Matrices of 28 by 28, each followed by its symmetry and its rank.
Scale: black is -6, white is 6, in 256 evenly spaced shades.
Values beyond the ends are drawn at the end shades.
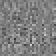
neither, rank five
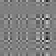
neither, rank one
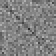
symmetric, full rank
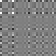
symmetric, rank one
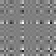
symmetric, rank one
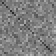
symmetric, full rank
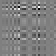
neither, rank one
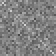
symmetric, full rank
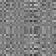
neither, rank two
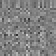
neither, rank five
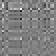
neither, rank two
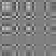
symmetric, rank one
